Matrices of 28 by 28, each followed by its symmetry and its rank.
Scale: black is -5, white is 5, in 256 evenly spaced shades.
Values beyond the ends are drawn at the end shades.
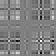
symmetric, rank one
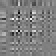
antisymmetric, rank two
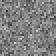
neither, full rank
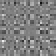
antisymmetric, rank two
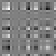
symmetric, rank one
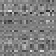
neither, rank three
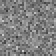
neither, full rank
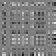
antisymmetric, rank two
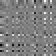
antisymmetric, rank two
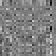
neither, rank three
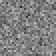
neither, full rank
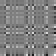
symmetric, rank one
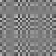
symmetric, rank one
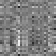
neither, rank three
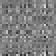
neither, rank three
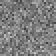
neither, full rank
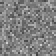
neither, full rank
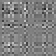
antisymmetric, rank two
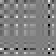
symmetric, rank one
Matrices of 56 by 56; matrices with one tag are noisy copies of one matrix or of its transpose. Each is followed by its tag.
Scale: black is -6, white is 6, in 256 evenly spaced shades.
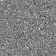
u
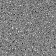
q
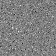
q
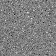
q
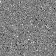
u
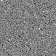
u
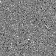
u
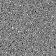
q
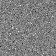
q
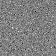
q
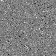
u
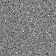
q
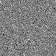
u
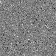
u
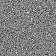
q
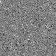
u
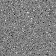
q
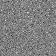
q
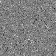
u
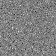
q
